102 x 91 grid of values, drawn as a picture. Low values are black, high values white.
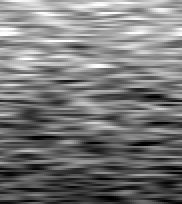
Overall the values sit about 50% of the way up the scale. Values rise toward the top. Streaks run across, left to right.
